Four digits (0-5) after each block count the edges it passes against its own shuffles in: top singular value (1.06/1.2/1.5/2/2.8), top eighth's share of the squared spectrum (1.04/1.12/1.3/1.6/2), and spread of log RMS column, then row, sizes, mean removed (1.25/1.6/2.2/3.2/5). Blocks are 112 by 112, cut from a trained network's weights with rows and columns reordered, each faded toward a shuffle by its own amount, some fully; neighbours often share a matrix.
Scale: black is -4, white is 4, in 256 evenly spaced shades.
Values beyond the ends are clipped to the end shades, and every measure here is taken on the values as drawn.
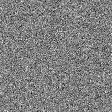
0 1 0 0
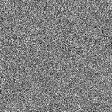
3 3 1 2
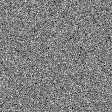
0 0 0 0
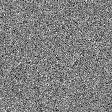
0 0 0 0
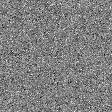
0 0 0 0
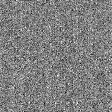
2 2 0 2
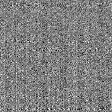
3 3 1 3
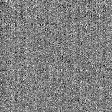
3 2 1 2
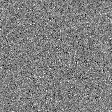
0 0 0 0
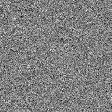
2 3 1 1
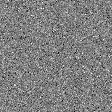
0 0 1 0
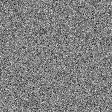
0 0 0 0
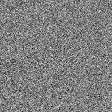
3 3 0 1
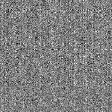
3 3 1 3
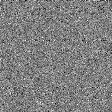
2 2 0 2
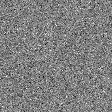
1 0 0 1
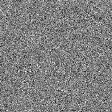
2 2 0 2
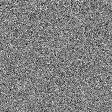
0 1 0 0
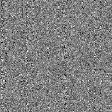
3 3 3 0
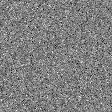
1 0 0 0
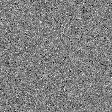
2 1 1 0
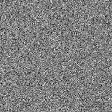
3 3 0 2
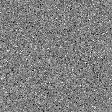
1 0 0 0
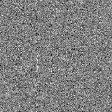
3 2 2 0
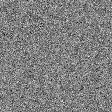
1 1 0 0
